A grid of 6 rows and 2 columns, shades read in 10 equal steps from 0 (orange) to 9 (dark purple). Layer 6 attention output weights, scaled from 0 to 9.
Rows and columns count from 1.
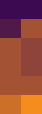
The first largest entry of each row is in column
1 1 2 2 1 1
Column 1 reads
9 8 4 4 4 2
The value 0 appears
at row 6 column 2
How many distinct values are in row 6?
2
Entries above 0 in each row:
2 2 2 2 2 1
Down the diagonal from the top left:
9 4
